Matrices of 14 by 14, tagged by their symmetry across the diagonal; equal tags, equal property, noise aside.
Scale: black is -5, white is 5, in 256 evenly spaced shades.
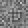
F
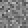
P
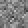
P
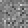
F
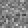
P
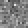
P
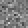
P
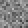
F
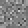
F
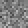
P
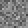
F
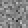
P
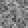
P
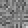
F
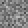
F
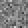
P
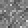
F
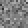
P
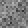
F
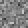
F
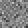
F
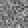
P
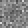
F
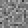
F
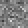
P
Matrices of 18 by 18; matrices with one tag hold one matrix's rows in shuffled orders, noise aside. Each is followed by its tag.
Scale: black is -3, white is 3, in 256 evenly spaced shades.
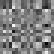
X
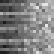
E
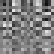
X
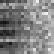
E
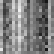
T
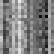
T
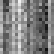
T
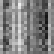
T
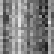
T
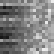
E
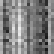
T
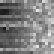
E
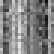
T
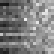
E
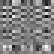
X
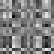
X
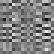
X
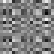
X
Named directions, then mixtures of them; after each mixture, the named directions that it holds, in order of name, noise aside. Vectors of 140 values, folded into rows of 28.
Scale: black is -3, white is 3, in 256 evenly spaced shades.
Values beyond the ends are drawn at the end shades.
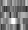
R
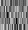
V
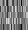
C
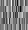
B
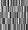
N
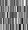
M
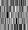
C, V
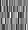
B, C, N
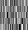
M, V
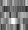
R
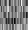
C, N, R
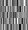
B, C, M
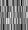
C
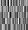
N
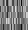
C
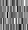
C, M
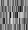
B, N, R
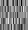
B, C, N
